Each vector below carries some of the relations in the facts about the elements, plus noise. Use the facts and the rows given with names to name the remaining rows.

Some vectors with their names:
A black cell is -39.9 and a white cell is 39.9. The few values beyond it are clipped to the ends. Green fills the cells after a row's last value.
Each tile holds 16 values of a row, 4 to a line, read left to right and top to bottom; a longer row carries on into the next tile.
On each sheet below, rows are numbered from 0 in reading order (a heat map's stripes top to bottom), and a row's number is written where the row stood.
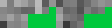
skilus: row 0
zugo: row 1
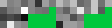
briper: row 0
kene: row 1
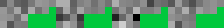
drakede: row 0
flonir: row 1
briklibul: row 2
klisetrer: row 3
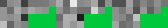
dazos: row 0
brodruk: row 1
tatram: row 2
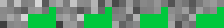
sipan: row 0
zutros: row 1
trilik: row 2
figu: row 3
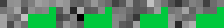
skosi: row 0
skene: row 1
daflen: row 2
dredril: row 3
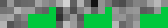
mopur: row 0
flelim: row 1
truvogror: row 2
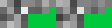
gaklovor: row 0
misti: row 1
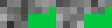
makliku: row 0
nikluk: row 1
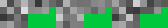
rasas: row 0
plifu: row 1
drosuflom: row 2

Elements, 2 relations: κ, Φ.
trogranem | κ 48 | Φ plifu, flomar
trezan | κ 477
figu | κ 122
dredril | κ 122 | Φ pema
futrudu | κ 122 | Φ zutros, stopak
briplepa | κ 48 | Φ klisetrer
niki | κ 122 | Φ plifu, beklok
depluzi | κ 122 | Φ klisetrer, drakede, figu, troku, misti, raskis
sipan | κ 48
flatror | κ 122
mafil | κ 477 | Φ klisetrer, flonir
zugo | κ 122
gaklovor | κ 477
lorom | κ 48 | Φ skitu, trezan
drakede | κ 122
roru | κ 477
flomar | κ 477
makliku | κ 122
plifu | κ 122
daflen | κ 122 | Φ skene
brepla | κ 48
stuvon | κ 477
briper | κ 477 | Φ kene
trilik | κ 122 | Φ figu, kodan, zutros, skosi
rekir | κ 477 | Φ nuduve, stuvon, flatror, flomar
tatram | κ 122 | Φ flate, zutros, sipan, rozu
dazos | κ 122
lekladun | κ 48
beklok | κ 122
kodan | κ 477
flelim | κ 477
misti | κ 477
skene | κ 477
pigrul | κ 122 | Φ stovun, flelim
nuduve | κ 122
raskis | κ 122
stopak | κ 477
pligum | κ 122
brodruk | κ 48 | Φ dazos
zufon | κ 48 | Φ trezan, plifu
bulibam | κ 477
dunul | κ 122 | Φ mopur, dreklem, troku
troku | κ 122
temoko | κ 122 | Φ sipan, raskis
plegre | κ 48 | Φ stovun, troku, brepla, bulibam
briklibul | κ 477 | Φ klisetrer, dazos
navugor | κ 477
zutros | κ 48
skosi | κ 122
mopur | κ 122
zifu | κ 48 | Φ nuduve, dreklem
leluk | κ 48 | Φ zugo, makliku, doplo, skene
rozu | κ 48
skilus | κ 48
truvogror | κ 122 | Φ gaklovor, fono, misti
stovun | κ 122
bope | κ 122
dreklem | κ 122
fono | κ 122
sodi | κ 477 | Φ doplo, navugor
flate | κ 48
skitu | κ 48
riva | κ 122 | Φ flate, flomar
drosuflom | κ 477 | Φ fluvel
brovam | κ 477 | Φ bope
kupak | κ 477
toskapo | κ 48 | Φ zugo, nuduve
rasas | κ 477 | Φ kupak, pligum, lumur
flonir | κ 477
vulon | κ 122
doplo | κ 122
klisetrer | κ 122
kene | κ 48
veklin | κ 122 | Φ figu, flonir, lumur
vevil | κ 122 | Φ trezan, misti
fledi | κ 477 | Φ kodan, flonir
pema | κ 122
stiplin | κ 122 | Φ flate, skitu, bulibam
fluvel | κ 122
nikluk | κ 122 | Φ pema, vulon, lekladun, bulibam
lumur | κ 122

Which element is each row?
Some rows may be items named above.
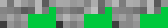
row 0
skilus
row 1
brepla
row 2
skilus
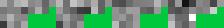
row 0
plegre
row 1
toskapo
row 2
truvogror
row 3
bope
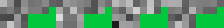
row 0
stuvon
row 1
niki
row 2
kene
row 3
flomar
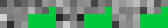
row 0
vulon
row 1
mafil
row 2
zufon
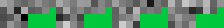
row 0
skene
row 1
fledi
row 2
stopak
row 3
toskapo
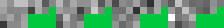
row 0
zufon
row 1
briplepa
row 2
pigrul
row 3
beklok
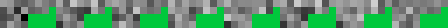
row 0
skene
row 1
leluk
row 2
roru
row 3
briplepa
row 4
lekladun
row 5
leluk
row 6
skitu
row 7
dunul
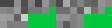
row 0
futrudu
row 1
stovun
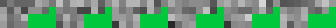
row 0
flatror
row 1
zifu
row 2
trogranem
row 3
lekladun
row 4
flate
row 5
fono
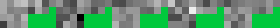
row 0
zufon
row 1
navugor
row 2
truvogror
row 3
kupak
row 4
vevil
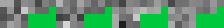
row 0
bulibam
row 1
rekir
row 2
pligum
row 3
vevil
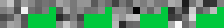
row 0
trezan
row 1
fledi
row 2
fluvel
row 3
brovam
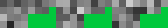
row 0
pema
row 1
bulibam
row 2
leluk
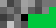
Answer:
sodi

